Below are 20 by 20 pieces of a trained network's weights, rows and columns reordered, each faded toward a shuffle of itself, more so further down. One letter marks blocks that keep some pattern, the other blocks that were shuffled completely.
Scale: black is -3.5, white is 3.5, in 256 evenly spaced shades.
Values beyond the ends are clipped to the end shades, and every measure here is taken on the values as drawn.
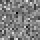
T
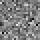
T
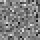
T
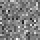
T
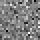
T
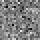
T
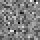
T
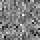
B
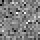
T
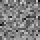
B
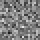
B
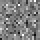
B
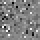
T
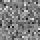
T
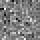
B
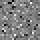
T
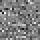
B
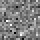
T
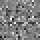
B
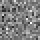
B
